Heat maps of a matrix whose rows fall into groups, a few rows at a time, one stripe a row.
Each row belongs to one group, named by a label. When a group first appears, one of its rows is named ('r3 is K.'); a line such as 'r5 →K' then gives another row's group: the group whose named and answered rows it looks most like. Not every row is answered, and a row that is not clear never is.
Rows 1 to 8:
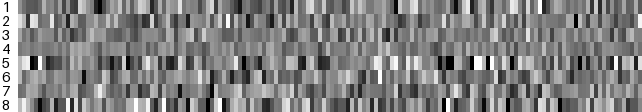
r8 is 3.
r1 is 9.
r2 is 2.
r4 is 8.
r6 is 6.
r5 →8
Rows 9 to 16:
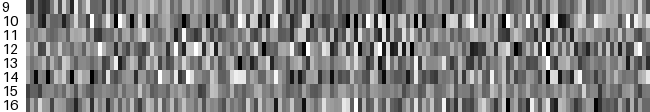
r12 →8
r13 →6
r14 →2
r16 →6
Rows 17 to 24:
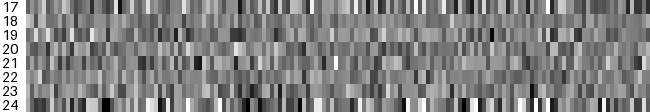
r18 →2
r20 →2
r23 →6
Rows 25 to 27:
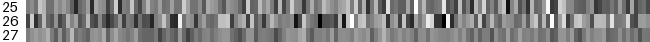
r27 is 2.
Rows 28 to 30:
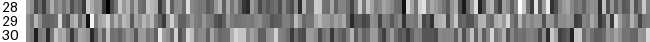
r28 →9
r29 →3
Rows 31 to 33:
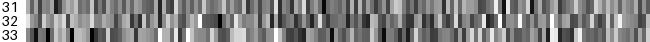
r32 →3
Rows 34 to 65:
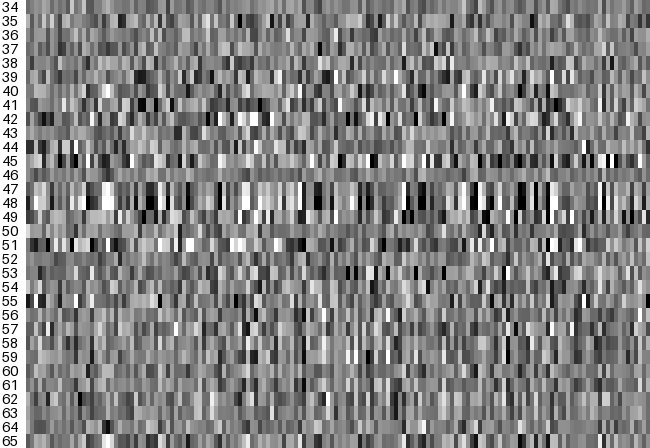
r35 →6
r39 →8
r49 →8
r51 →2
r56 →6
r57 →8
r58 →6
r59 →6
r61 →6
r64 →9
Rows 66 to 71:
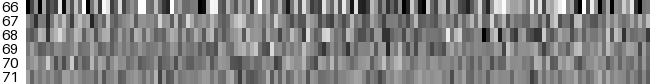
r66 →3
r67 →2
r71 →6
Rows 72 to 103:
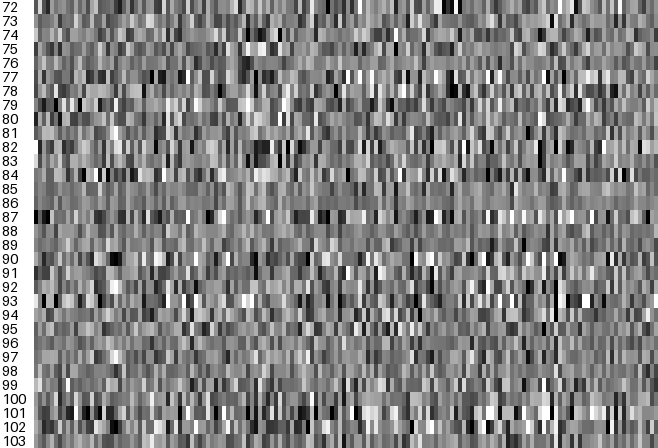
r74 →6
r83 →6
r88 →2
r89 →8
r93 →2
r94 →8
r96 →8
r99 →3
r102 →9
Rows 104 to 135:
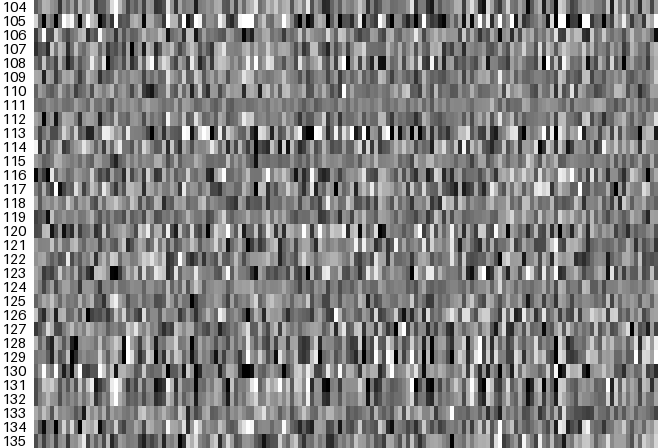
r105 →2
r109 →2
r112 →2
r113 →8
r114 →6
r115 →9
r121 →6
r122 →3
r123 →9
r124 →2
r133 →3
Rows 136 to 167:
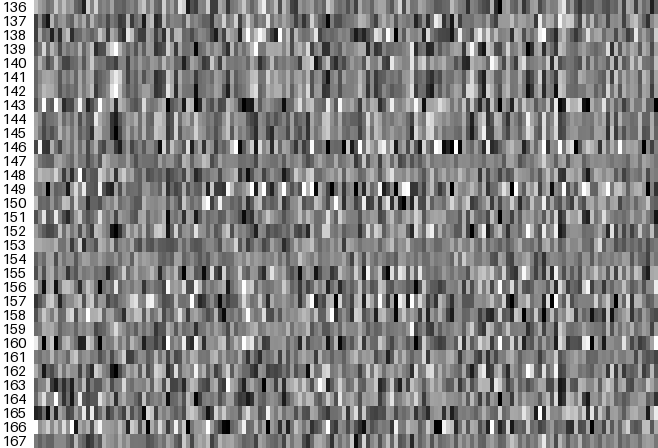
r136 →3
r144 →9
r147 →8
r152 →9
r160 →2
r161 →6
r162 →9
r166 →3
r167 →8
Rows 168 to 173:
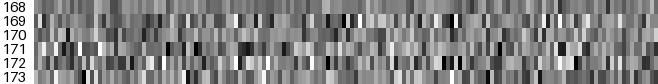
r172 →3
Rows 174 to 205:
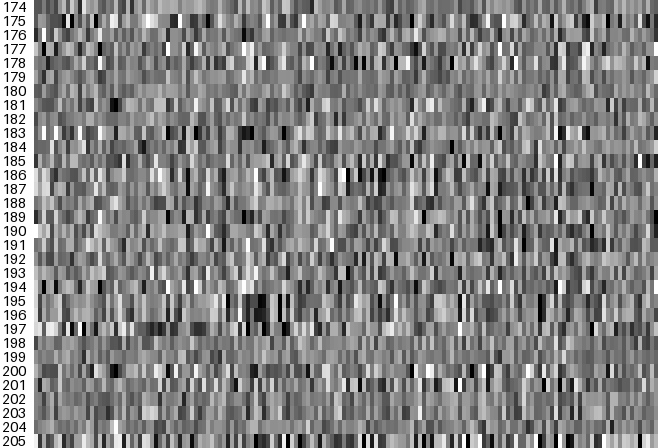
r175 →3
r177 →2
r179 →2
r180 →2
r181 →9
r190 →3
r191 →8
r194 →2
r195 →6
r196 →6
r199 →3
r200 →9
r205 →6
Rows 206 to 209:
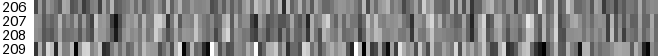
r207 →9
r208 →9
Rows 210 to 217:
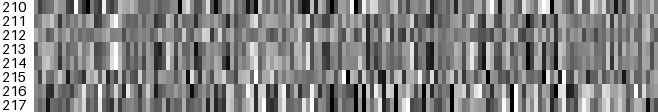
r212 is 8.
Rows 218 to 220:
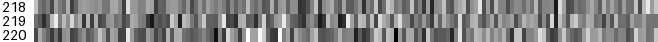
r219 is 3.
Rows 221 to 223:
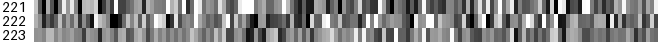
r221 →2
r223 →6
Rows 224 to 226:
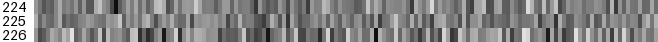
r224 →9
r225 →6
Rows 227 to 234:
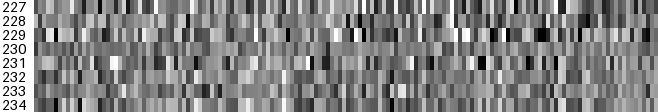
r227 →6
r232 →2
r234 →2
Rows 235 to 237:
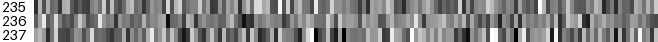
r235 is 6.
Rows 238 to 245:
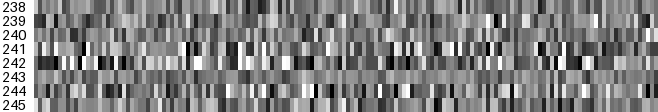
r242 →2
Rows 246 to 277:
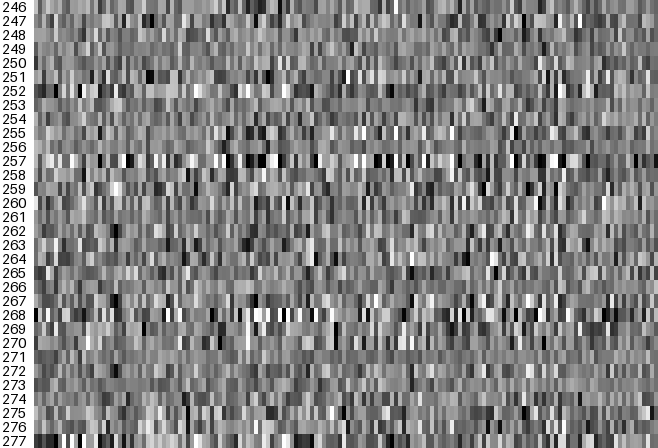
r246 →6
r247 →8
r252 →2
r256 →3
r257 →6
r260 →6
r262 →9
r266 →2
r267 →9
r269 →8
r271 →2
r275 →8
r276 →3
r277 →2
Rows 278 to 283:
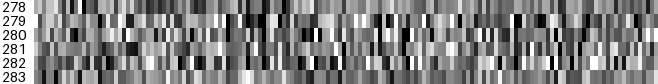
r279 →6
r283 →2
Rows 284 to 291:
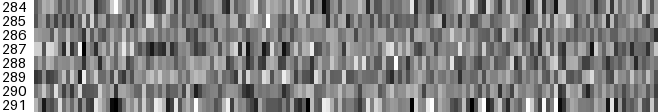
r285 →3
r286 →3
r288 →6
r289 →2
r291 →9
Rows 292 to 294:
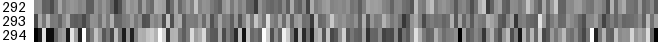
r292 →9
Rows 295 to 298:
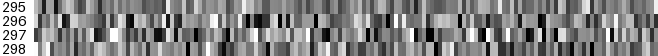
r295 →2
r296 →6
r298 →3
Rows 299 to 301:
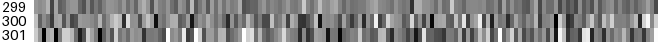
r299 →3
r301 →2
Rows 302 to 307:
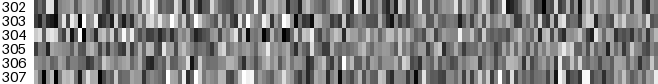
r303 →2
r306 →8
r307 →2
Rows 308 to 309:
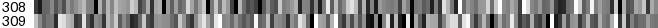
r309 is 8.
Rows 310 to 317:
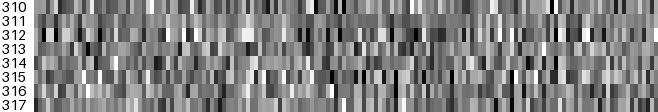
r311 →2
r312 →2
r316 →8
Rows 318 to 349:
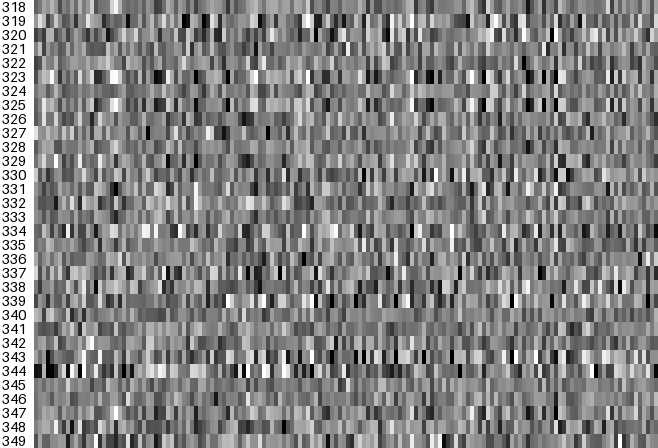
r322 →8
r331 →9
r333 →9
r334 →3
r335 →6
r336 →6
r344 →2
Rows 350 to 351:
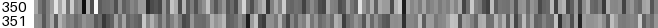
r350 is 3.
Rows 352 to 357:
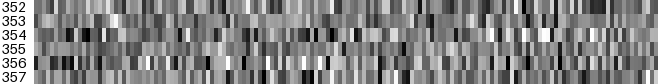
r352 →8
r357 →6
